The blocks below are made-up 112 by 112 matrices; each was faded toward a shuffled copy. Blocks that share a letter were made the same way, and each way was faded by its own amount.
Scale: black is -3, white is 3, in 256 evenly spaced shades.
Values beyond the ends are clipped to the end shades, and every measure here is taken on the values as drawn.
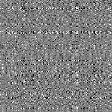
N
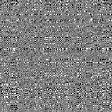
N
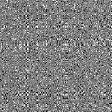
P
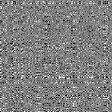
N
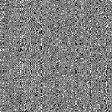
P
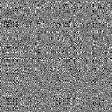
N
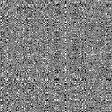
P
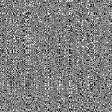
P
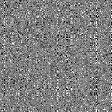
P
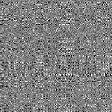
N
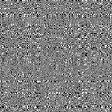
N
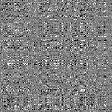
N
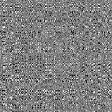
N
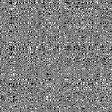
N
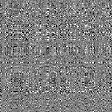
N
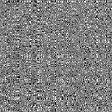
P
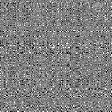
N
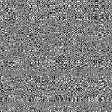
N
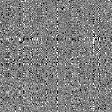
P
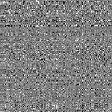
N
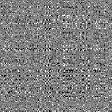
N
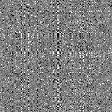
P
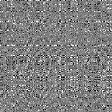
N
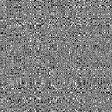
N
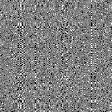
P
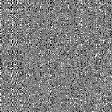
P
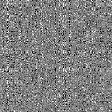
P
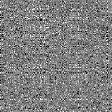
P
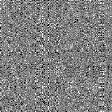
P
